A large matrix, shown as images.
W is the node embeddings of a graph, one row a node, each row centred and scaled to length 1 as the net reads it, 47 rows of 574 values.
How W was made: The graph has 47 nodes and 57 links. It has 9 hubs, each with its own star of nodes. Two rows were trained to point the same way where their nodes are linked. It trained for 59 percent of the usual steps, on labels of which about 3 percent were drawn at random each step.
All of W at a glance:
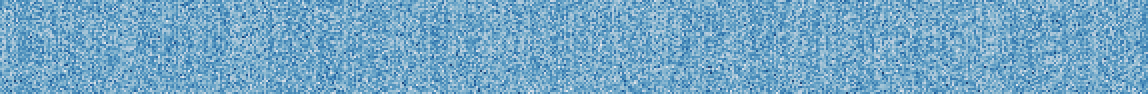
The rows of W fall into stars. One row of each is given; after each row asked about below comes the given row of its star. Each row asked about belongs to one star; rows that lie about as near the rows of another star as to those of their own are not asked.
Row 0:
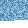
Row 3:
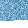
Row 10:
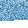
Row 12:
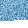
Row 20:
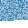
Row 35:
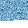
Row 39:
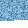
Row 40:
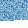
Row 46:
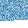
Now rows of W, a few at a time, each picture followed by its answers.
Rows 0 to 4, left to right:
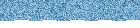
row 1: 12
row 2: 0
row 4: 40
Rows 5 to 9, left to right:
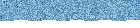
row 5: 0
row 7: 35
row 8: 10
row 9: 3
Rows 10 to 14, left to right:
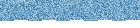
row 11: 46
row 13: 20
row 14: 39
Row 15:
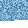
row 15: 10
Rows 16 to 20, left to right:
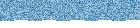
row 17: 0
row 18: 40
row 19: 12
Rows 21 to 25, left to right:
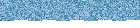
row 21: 20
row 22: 39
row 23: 40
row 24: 3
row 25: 3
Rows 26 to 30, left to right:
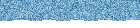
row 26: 20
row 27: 12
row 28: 10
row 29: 0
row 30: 3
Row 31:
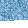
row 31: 40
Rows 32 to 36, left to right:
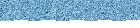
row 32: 35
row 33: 20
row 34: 0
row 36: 20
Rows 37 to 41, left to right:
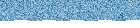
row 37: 0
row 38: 12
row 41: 46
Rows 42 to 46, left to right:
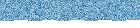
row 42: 40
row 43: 10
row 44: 3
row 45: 12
